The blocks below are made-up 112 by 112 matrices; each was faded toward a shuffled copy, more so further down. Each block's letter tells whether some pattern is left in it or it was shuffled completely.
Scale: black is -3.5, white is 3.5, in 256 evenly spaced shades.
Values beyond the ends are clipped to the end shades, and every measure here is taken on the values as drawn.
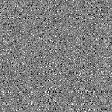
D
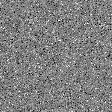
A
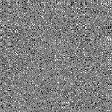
D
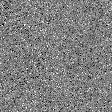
A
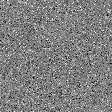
A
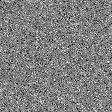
A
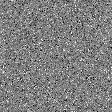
A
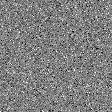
A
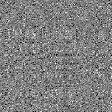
D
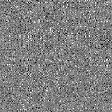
D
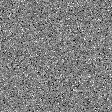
A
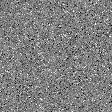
A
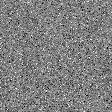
A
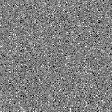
D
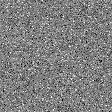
A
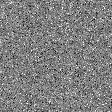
A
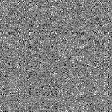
D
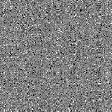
D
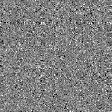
D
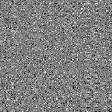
D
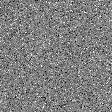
A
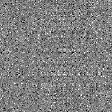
D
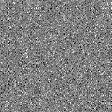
D
